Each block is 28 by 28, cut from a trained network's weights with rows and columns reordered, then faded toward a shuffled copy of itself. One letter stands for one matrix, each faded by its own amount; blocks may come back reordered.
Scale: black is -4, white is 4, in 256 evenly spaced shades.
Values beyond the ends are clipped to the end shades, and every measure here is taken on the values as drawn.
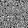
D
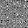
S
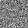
D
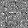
S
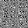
S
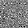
S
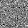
D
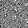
S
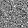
D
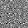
S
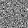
D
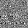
S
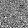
D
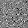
D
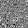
S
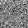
D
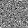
D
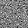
D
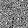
D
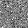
D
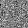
D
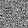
D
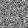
D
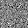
D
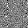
S
